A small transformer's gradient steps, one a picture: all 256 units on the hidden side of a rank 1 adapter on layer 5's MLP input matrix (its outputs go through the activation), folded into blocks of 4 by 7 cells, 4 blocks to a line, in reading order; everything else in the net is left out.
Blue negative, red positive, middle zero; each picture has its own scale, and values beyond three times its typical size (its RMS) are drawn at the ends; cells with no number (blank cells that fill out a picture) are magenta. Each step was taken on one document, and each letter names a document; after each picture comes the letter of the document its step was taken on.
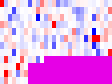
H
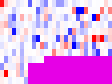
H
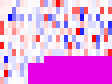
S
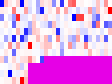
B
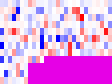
S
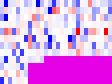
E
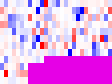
H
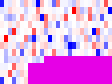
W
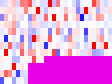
W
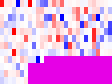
S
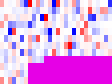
W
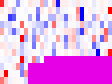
H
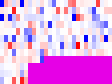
B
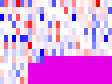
B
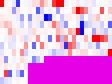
S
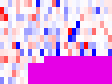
E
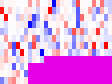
E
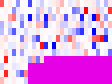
H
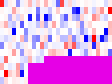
H
